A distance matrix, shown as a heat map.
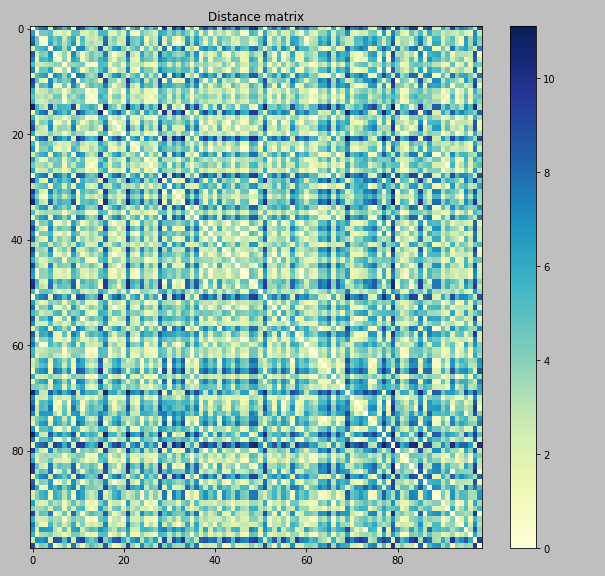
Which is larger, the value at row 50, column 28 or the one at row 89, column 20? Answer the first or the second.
the first
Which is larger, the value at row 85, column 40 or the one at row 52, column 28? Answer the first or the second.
the first
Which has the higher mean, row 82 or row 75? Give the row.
75
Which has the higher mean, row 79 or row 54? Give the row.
79
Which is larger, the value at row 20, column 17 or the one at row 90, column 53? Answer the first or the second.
the second
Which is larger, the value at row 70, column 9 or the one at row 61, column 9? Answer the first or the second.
the first
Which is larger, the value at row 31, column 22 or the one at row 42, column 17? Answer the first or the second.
the first
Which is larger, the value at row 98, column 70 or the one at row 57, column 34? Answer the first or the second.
the first
